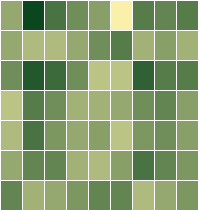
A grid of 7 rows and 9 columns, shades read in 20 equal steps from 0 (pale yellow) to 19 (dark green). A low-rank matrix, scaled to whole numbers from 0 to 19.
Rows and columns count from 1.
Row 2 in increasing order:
6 6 7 7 8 8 9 11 13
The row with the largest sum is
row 3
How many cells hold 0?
1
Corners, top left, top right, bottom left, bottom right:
8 13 12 10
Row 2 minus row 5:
2 -8 -4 0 2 8 -3 -2 -2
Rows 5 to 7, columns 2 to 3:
14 10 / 12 12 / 7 8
